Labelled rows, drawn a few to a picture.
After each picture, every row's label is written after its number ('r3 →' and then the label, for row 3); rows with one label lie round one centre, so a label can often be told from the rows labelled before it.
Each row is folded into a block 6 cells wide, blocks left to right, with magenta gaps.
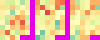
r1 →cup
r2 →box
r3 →box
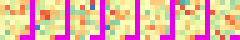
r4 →box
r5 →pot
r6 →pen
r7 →pot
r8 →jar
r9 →box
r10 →cup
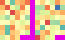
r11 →box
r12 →pen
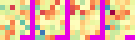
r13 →pen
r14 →pot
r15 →box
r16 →pot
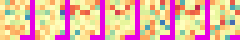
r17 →jar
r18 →jar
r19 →box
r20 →box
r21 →pen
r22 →box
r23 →pen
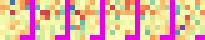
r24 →box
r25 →pot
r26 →pot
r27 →box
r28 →box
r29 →pen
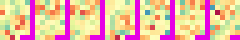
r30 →cup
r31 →box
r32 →box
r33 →cup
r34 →jar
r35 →jar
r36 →pot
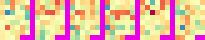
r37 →jar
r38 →box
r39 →pot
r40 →pot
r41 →box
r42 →pen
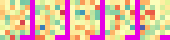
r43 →cup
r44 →pen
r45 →jar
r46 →pen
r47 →pot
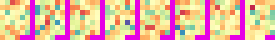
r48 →jar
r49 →pen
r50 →box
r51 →pen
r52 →jar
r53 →pot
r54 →box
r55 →jar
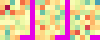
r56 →box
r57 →jar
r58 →cup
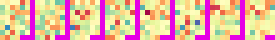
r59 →pen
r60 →cup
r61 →pot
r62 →pen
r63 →pot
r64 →pen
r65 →box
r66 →box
